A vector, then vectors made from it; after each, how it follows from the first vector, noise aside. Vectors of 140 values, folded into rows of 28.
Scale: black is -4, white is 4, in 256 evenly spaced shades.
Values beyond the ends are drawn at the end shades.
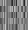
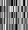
scaled up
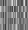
negated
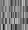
reversed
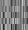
reversed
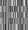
negated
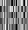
scaled up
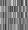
negated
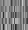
reversed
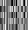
scaled up
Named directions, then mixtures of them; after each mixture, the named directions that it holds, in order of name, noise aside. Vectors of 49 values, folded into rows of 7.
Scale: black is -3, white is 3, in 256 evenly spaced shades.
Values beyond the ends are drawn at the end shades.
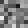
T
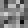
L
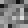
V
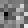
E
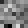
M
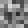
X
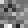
M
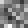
M, X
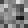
E, V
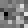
E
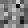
L, T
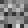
E, M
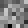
M, V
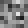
V, X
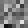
L, M, T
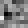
E, T, X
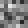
E, L, X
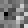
E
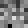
M, T, V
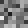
T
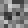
X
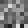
E, L, M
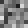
E, T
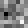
E, L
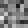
L, T, V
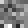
M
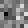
E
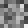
E, L, V
